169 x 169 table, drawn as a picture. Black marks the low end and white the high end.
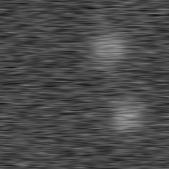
Average level on the scale: 30%. Grain: streaks across. Mirror symmetry: none. Bumps: two.
